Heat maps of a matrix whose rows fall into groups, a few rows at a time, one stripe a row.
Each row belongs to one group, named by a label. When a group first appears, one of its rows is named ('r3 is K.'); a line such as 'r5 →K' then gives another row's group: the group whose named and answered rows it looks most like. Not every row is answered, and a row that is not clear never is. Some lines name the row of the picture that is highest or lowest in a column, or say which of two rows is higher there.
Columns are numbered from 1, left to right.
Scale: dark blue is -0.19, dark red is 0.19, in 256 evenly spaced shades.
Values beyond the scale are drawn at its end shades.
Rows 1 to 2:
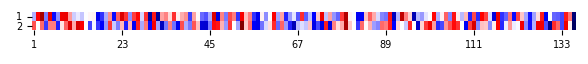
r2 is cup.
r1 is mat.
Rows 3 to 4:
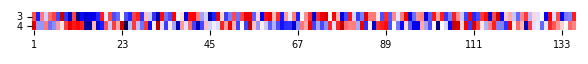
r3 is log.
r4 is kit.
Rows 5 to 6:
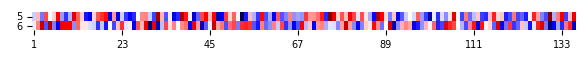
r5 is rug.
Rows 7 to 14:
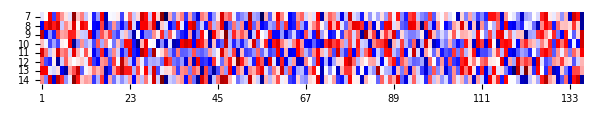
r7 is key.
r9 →kit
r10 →log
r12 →kit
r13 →mat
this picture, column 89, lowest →13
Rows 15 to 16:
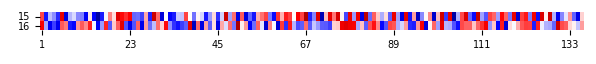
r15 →log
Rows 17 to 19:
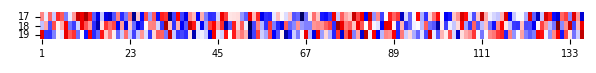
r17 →cup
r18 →rug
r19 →kit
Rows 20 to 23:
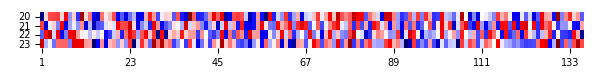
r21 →log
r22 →mat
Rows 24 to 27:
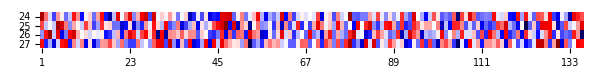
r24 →mat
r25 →rug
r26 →mat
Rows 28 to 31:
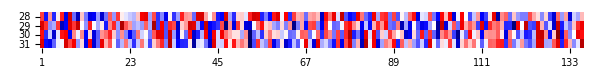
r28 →log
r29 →mat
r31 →kit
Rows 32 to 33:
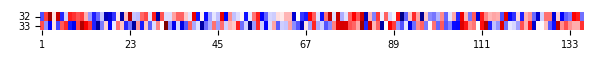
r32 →mat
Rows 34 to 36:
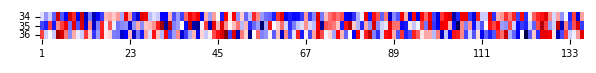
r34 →log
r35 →key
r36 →rug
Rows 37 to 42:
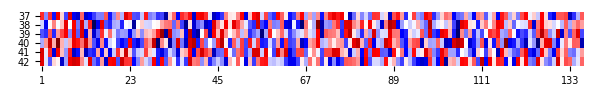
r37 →log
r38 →kit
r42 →kit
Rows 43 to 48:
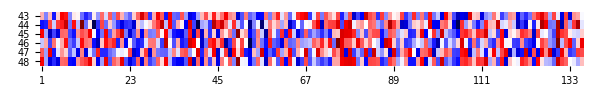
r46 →rug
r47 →log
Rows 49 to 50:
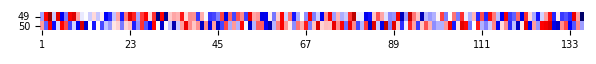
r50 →log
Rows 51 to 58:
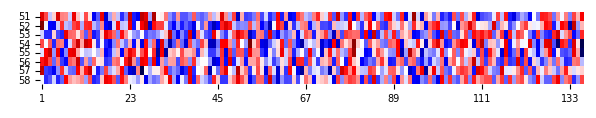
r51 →rug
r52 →cup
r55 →mat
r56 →mat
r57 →cup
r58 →kit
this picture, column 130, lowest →54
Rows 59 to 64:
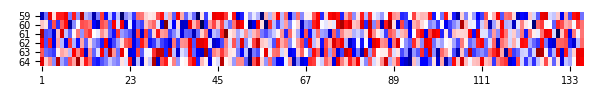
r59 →key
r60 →rug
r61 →cup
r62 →log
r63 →key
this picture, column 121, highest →62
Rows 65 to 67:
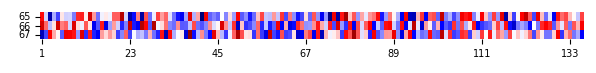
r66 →rug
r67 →kit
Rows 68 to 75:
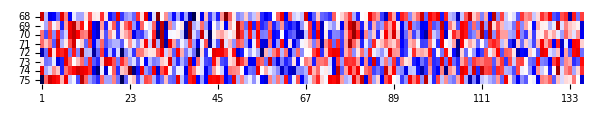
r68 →cup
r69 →kit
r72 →key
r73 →kit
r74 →kit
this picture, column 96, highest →68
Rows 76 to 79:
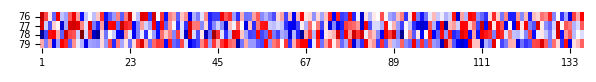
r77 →kit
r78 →kit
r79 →key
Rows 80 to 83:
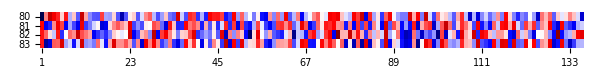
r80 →rug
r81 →log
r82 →mat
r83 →log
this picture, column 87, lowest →80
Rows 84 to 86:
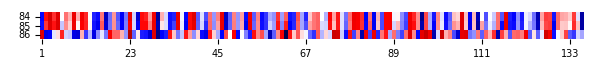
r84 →rug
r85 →rug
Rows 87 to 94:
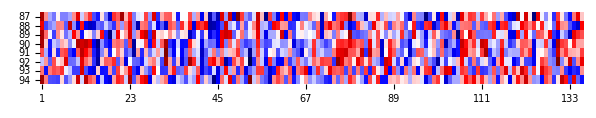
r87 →mat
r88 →log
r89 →mat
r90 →cup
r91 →cup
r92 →rug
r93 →log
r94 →cup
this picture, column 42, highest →88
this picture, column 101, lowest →89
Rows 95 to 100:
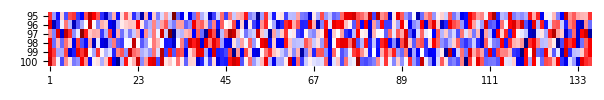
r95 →cup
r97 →key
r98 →log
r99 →mat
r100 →mat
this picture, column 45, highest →97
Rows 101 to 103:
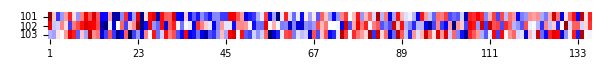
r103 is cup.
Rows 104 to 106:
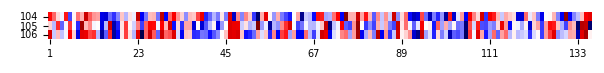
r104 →mat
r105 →key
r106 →key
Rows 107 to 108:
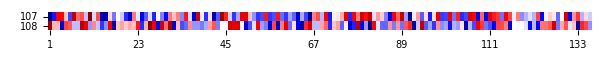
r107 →kit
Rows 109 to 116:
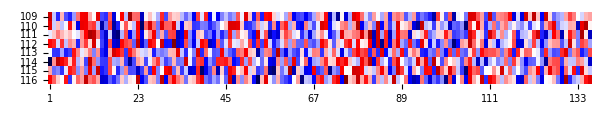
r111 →cup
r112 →rug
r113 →kit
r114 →rug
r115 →cup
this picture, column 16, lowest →116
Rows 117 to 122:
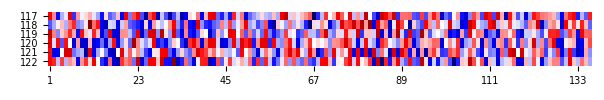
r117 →log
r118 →cup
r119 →rug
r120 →log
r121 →log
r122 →rug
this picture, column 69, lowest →121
